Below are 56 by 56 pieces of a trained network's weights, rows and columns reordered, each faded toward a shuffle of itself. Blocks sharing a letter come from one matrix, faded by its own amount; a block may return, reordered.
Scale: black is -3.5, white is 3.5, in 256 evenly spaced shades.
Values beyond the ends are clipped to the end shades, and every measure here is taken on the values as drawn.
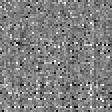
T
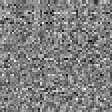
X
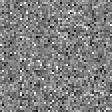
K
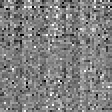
T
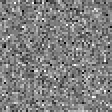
K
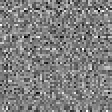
X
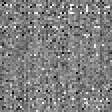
T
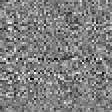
X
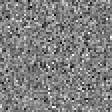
K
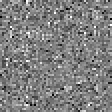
K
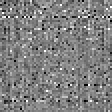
T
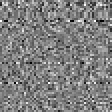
X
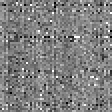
T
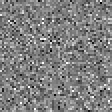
K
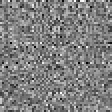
X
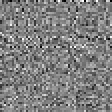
X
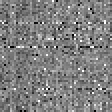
T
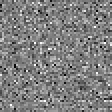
K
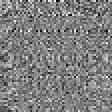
X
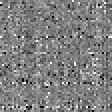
T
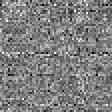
X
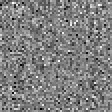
K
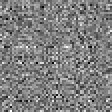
X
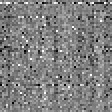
T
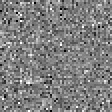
K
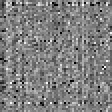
T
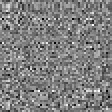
X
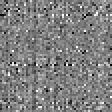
T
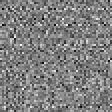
X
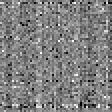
T
